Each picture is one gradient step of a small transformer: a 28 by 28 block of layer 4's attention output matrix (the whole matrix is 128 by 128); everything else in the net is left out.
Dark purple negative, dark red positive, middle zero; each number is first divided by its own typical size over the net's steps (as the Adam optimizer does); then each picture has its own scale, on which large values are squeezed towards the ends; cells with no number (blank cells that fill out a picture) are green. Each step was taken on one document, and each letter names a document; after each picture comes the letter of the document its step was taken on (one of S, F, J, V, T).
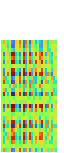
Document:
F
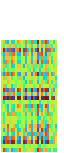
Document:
F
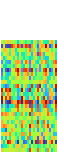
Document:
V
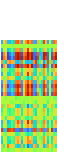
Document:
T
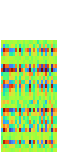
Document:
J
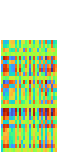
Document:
J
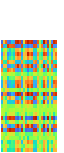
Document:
T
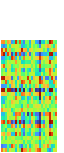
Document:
F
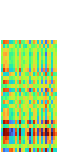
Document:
J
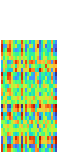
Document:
V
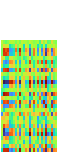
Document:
J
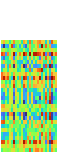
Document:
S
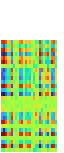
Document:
S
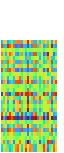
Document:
T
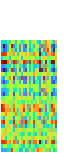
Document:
S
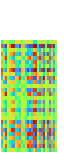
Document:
V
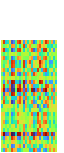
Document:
F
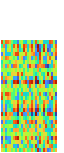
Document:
V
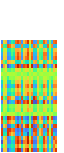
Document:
T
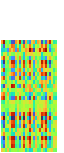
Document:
F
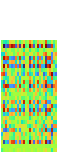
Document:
J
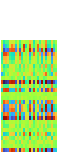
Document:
J
